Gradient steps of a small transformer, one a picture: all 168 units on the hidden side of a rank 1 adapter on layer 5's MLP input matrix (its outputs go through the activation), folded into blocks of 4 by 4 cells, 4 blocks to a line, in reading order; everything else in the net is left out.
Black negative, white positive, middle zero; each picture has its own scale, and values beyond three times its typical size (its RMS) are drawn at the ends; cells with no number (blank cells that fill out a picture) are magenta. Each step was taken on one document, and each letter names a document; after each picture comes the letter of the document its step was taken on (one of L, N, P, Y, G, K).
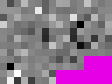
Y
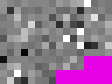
Y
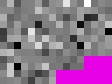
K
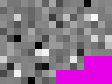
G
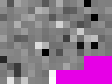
Y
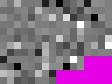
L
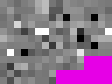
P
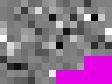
P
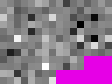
L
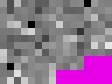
Y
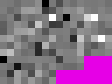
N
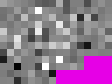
K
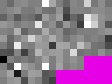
K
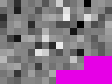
G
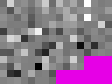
G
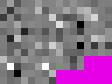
G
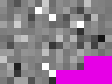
P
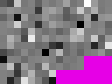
Y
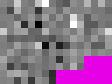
K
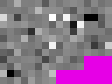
L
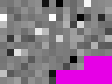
L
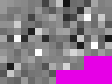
G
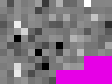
G
